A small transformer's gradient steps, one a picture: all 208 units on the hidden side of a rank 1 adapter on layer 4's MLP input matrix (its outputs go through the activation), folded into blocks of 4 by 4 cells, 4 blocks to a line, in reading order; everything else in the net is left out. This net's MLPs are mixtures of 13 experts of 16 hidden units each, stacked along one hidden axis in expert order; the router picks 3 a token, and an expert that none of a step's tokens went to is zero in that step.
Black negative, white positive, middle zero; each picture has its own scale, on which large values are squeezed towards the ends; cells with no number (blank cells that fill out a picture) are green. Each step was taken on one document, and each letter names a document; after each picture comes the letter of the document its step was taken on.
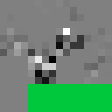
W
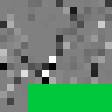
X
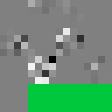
W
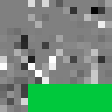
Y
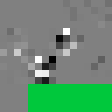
W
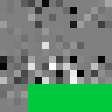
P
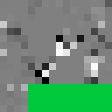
X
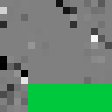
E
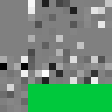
Y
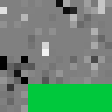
E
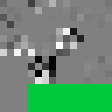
W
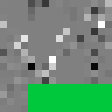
X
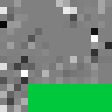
E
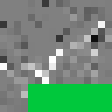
X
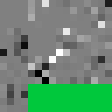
X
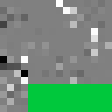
E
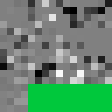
Y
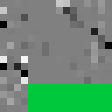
E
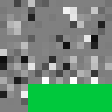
P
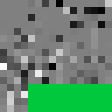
Y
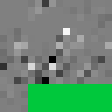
X
